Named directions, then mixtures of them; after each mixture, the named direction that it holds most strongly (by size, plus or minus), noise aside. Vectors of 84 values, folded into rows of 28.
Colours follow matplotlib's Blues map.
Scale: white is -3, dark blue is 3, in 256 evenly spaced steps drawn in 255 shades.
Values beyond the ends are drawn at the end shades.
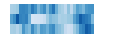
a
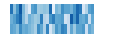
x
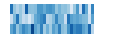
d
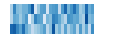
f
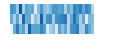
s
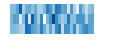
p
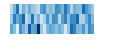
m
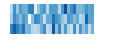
f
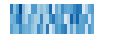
x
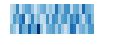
m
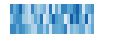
x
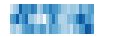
a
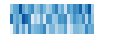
s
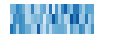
x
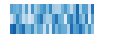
d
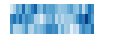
a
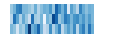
p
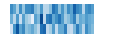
s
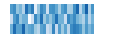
f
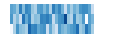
s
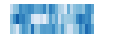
a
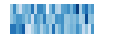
p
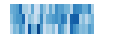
s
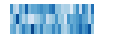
d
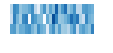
f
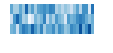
d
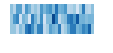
p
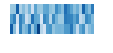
m
